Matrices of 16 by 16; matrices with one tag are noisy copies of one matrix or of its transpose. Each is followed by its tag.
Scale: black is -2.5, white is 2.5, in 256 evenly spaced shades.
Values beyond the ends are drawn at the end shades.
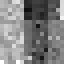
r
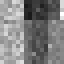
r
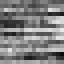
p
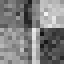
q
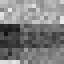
r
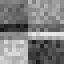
q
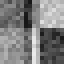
q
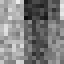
r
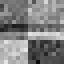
q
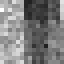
r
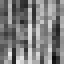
p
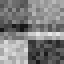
q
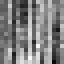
p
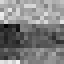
r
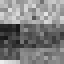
r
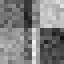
q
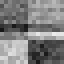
q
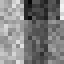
r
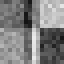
q
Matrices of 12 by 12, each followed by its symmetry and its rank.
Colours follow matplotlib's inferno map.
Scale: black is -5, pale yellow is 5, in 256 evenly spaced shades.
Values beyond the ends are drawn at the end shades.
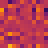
antisymmetric, rank two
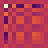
symmetric, rank one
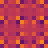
symmetric, rank one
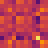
symmetric, rank two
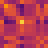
symmetric, rank two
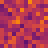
neither, full rank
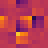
antisymmetric, rank two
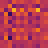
antisymmetric, rank two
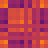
symmetric, rank one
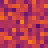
neither, full rank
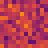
neither, full rank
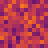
neither, full rank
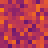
neither, full rank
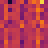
neither, rank two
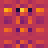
neither, rank one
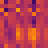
neither, rank two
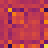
symmetric, rank two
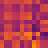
antisymmetric, rank two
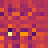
neither, rank two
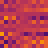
neither, rank two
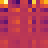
neither, rank one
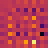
antisymmetric, rank two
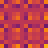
symmetric, rank one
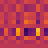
neither, rank one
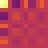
symmetric, rank one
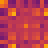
symmetric, rank two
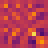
symmetric, rank two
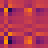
neither, rank one
